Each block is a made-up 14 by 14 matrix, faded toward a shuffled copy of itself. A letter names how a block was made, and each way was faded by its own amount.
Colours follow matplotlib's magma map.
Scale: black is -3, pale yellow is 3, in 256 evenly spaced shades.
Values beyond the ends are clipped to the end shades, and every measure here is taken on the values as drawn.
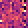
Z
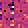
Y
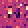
Y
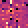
Y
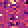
Y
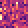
Z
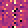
Y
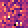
Z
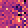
Z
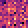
Z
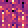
Y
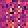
Z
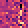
Z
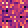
Y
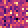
Z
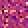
Y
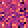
Y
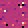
Y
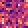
Y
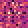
Y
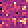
Y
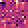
Y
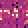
Y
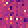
Y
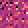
Y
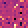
Y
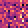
Z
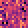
Z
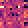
Y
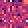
Y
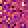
Z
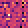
Y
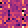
Z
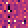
Y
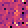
Y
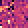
Z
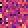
Z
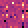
Y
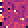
Y
